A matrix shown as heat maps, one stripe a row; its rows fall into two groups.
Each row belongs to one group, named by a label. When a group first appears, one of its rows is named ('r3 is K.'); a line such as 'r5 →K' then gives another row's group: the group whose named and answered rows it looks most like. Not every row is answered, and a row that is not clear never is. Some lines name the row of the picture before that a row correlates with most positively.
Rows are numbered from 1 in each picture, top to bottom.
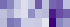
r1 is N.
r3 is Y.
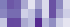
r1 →Y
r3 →Y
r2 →Y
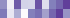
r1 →N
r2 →N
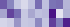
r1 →N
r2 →Y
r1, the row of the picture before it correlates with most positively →2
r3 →N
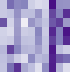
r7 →N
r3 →N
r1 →Y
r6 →Y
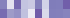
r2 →N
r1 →N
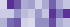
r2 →N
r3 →Y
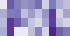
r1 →Y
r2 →Y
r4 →N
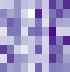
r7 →Y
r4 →Y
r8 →N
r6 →N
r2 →N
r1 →N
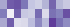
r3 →N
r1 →Y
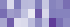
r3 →N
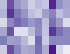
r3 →Y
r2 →Y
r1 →Y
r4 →N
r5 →N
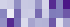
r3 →Y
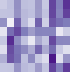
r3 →N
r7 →Y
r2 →N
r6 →Y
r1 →N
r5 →Y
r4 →Y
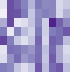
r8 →N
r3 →N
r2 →Y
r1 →Y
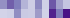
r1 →Y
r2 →N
